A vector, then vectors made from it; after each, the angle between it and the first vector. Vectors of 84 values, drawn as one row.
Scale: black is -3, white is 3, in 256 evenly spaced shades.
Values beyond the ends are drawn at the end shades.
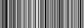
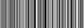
partly aligned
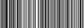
nearly parallel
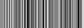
orthogonal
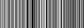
partly opposed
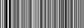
partly aligned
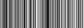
partly aligned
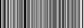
orthogonal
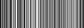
partly aligned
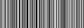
partly opposed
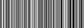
orthogonal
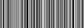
partly opposed
